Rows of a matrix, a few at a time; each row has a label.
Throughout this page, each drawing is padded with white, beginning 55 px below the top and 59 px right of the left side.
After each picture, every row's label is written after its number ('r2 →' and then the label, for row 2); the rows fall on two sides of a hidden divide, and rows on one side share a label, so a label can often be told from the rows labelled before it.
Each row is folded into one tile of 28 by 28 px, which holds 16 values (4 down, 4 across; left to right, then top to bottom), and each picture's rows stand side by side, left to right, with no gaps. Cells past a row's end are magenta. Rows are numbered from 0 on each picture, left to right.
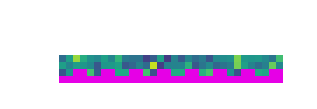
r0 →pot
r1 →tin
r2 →tin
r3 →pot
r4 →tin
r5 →tin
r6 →pot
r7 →tin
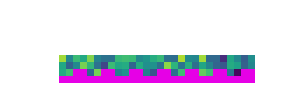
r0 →tin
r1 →tin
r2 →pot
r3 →pot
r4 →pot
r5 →tin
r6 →pot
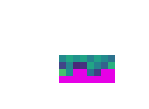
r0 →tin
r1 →pot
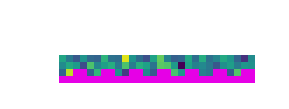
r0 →tin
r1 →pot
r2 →pot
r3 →pot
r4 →tin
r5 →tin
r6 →tin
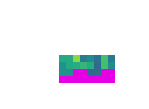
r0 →pot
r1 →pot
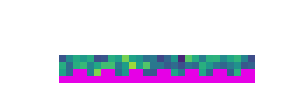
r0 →pot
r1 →tin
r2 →pot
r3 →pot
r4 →tin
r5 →pot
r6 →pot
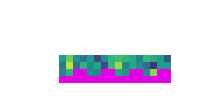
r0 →pot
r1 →tin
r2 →pot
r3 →tin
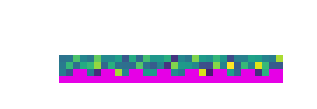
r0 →pot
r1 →pot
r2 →tin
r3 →tin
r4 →pot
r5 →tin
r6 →pot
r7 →pot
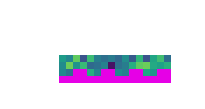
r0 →pot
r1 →tin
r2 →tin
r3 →pot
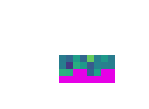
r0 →tin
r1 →tin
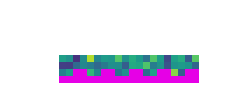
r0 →tin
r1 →tin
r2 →tin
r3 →pot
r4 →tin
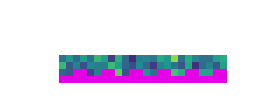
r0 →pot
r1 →pot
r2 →tin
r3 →tin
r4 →tin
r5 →tin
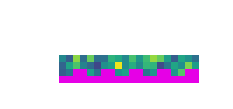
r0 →pot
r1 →tin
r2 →pot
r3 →pot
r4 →pot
